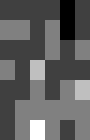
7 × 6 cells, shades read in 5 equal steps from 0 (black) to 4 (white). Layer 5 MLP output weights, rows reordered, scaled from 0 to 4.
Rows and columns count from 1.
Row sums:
5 8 8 9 10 11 12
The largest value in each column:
2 2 4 2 2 3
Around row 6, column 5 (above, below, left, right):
2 1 2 2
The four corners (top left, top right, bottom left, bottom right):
1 1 1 2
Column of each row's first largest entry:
1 1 4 3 6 2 3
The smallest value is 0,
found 2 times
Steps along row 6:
up same same same same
